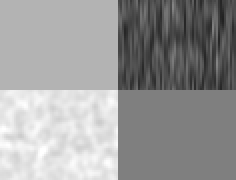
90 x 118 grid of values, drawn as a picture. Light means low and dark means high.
The table splits into 2 rows of 2 panels. Panel 1,1: low, flat. Panel 1,2: high, streaked downward. Panel 2,1: very low, blotchy, faint in contrast. Panel 2,2: middling, flat.
